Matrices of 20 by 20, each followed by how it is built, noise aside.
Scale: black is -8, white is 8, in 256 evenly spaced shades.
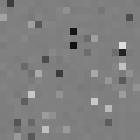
sparse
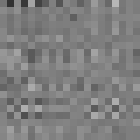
low rank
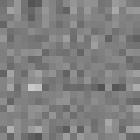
low rank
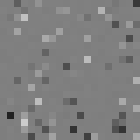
sparse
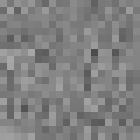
low rank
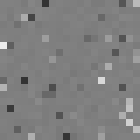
sparse
